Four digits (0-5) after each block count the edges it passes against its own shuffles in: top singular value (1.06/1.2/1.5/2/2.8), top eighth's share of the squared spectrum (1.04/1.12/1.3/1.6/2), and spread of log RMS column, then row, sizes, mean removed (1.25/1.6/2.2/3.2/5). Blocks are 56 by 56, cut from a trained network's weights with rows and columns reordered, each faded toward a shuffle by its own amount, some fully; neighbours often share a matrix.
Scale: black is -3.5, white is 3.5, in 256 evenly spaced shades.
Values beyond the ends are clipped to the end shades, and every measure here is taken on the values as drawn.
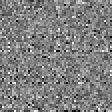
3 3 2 2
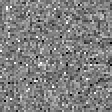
1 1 0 0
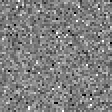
0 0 0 0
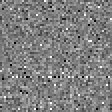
2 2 0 1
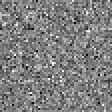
2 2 0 1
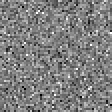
0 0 0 0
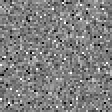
0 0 0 0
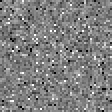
0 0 0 0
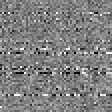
4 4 0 3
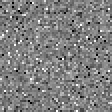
0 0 0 0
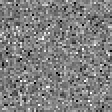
0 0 0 0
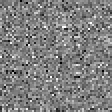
3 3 1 2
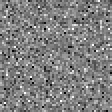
0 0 0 0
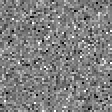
1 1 0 0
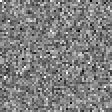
0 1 0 0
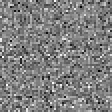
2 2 0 1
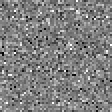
3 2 0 2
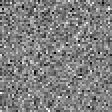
2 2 0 0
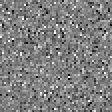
0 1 0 0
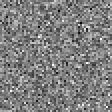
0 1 0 0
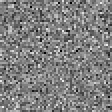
2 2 0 1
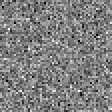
1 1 0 0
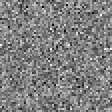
1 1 0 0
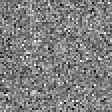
0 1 0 0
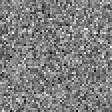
2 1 0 0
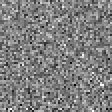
2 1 0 1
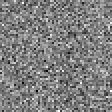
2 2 0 0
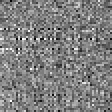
4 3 0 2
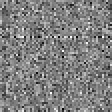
3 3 1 2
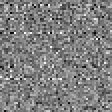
3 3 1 2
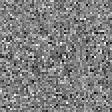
2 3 0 1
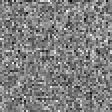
2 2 0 1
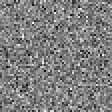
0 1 1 0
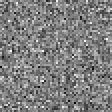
2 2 0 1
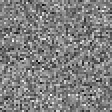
0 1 0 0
